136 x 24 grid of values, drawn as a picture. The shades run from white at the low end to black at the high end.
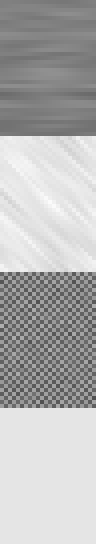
The table splits into 4 rows of 1 panel. Panel 1,1: middling, streaked across, faint in contrast. Panel 2,1: very low, slanting down to the right, faint in contrast. Panel 3,1: middling, checkered, strong in contrast. Panel 4,1: very low, flat.
